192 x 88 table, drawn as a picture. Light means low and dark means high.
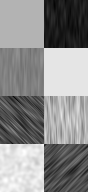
It is made of 4 by 2 panels. Panel 1,1: low, flat. Panel 1,2: very high, streaked downward, faint in contrast. Panel 2,1: middling, streaked downward, faint in contrast. Panel 2,2: very low, flat. Panel 3,1: high, slanting down to the right. Panel 3,2: low, streaked downward. Panel 4,1: very low, blotchy, faint in contrast. Panel 4,2: high, slanting up to the right.
